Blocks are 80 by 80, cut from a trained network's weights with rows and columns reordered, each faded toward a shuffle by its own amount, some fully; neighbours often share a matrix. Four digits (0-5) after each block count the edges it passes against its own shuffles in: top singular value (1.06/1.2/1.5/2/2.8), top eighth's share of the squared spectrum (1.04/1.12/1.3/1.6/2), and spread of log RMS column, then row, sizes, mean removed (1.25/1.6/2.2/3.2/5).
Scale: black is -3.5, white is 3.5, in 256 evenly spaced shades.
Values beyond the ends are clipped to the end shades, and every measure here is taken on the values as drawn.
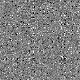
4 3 2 1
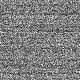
3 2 0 0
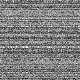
5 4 1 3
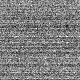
4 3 0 2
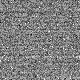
2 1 0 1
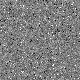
0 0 0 0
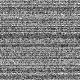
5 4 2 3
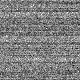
4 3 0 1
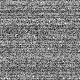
4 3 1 1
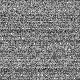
3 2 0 1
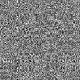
4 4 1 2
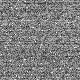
3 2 0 0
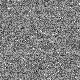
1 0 0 0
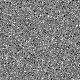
0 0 0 0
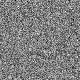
1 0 0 0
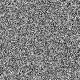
2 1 0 0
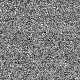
1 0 0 0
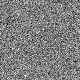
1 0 0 0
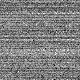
4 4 1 2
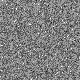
0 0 0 0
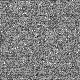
1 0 0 0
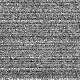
4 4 1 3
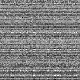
5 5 2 3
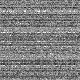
5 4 1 3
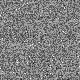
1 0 0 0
